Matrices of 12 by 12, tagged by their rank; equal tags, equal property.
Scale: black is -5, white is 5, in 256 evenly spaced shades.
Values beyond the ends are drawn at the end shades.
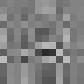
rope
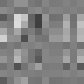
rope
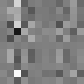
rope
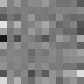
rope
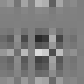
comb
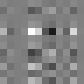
comb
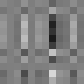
comb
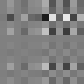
comb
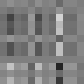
comb
